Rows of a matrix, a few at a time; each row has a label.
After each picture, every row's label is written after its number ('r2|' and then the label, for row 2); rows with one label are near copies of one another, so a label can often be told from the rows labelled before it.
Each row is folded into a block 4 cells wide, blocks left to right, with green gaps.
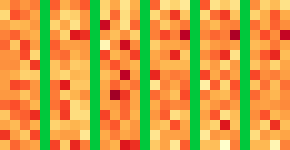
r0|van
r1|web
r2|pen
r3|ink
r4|ink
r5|ink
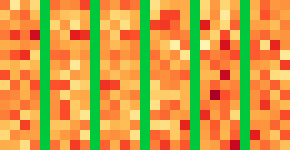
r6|ink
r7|web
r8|web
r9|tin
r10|pen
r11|van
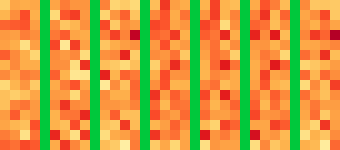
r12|tin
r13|van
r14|ink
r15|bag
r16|bag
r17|bag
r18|ink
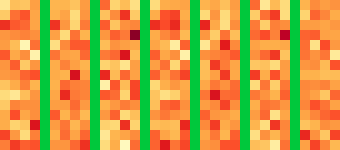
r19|tin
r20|pen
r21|ink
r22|tin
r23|pen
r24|ink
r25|van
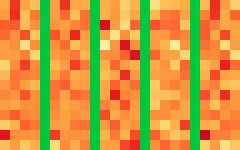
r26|bag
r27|bag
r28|pen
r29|tin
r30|bag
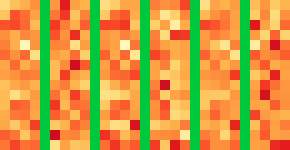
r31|tin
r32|bag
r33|tin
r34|web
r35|tin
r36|pen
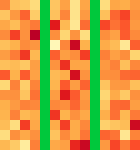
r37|ink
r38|pen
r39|tin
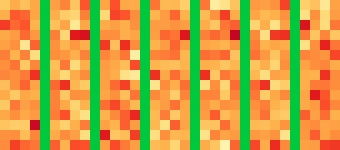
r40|tin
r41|web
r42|van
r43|ink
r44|ink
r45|web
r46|pen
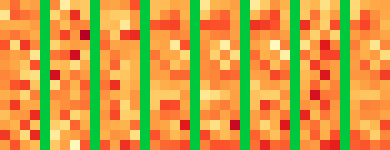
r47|van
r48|ink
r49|web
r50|tin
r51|tin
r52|tin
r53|pen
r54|tin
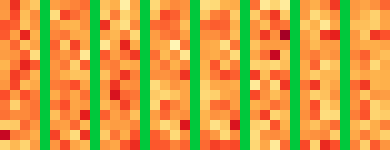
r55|bag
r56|van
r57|pen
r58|tin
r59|tin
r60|ink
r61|web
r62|web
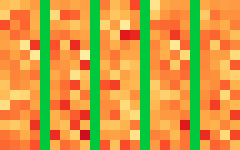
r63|tin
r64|van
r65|web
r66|tin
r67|van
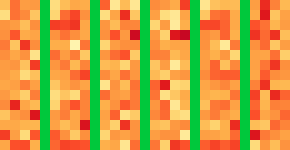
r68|van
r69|tin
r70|ink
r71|web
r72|tin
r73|bag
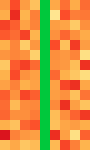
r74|bag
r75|van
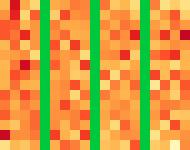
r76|bag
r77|van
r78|ink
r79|ink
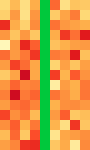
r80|pen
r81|ink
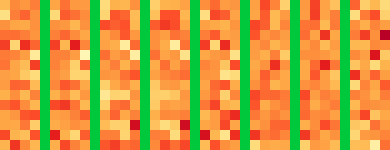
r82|van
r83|van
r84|tin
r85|tin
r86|van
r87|bag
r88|bag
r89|ink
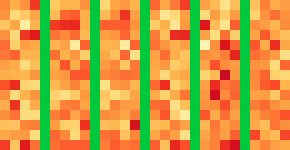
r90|web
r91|tin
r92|tin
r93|web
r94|pen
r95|van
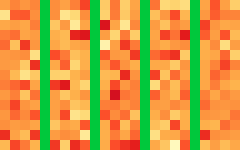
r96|van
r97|web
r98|pen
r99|ink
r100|bag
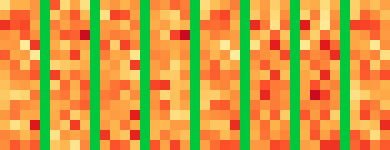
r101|tin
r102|ink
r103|van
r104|web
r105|tin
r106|pen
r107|pen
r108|tin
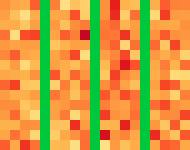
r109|web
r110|ink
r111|bag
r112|van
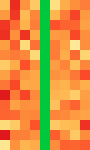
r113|bag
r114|tin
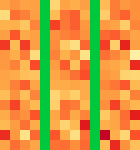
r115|van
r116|tin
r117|van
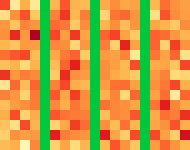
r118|ink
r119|bag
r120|van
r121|van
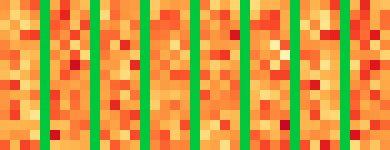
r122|web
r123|bag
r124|van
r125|tin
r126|ink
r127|tin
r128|web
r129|bag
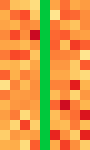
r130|ink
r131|van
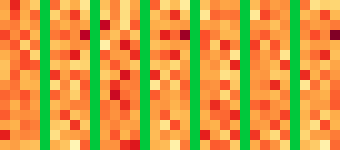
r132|bag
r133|ink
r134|pen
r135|ink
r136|van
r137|van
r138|ink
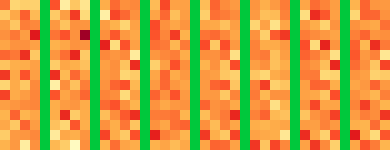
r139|ink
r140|ink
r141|van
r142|bag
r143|van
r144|web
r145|van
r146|van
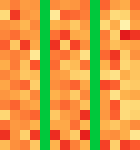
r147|van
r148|van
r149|web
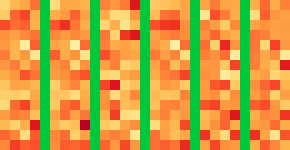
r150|tin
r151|tin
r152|web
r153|tin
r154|van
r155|van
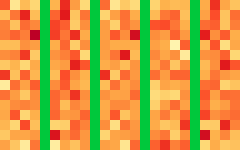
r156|ink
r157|bag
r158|ink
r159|tin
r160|bag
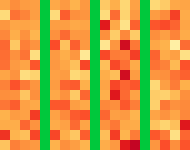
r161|van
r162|van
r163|pen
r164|tin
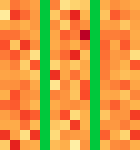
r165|van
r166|ink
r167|van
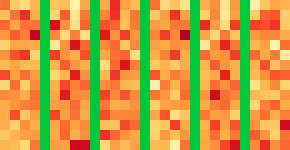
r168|ink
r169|pen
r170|bag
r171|ink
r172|pen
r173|tin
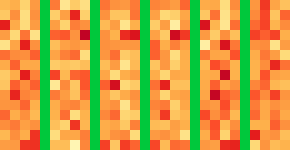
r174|pen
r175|ink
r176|web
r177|web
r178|pen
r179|bag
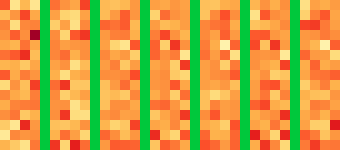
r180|ink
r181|web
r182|tin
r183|van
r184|tin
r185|van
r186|tin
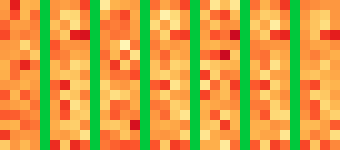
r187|bag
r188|web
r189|tin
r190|web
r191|ink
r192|web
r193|web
